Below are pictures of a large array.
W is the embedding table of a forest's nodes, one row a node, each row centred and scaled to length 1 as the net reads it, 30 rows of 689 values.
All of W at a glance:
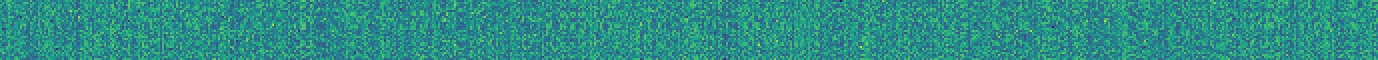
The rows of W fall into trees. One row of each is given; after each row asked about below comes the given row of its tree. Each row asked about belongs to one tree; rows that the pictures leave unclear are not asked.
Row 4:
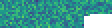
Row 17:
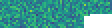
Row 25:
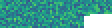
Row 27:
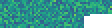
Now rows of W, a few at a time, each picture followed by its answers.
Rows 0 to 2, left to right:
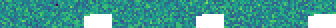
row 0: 25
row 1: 27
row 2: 25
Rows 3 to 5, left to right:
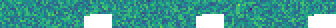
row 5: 17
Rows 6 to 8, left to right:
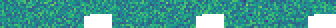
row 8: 27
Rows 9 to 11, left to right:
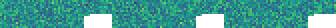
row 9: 4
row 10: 4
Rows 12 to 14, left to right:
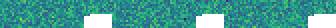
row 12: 25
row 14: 25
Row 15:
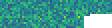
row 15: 17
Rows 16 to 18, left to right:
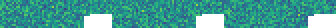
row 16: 25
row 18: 27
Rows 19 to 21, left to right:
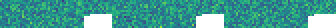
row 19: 17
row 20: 4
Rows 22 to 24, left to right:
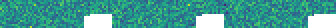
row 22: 25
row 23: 27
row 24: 17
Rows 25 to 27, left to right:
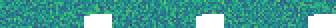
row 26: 4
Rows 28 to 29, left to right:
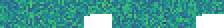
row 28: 25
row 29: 17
